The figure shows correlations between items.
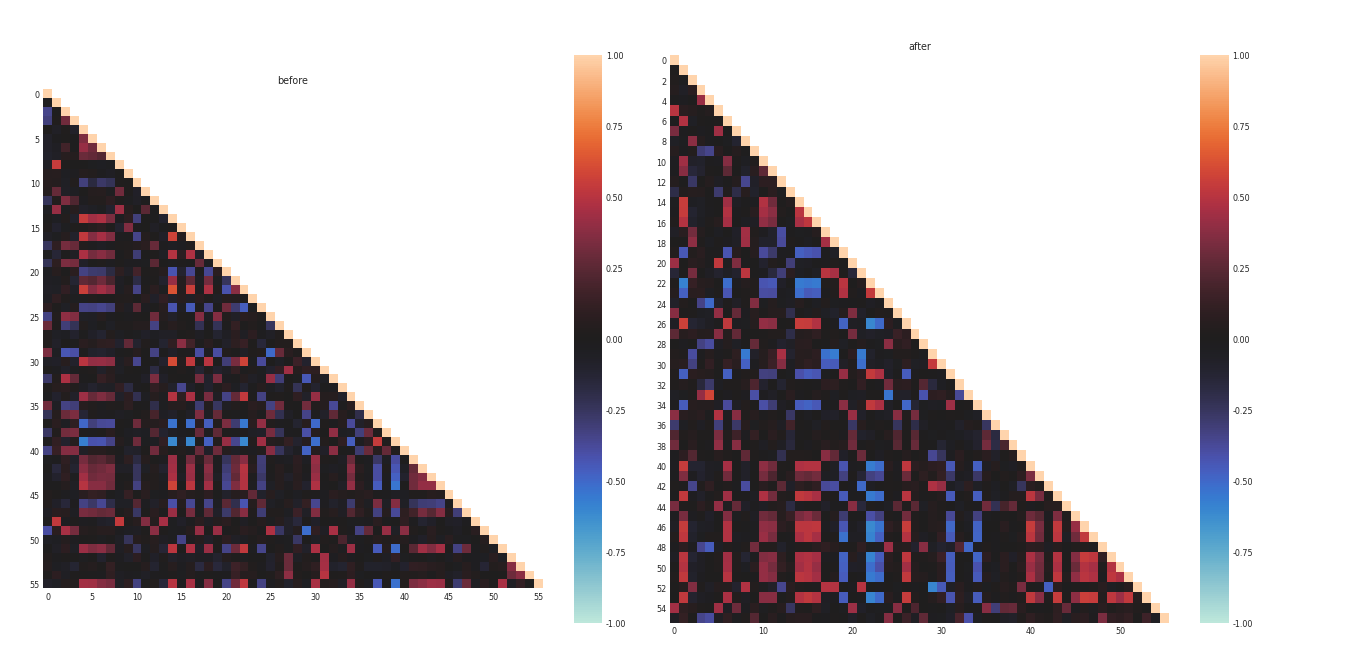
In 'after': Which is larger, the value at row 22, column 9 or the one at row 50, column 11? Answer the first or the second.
the second
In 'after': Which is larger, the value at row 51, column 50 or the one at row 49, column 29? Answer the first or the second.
the first
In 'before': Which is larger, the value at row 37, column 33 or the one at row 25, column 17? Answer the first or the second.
the second
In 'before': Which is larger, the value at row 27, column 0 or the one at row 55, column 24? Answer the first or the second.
the first
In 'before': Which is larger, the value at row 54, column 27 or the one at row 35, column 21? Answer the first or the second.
the first
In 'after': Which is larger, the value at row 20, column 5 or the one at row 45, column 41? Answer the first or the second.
the first
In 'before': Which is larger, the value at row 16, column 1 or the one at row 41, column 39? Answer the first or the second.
the first
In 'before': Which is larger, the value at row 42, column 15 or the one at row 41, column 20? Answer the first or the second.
the first
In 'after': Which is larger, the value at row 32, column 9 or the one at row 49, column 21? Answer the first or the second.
the first
